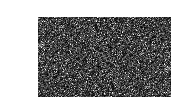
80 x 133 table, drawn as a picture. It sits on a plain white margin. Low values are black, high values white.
There is no overall slope. Overall the values sit about 30% of the way up the scale. There are no regular stripes. The values are skewed, with a long tail toward high values. It looks the same turned upside down. There is no seam.
